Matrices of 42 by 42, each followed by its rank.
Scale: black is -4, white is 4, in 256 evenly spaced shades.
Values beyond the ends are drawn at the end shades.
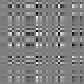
one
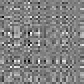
three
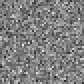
full rank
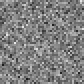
full rank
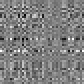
three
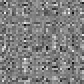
five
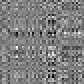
three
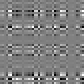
one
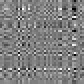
three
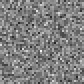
full rank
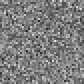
full rank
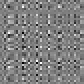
two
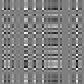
one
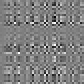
two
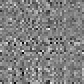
five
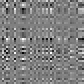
two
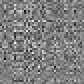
five
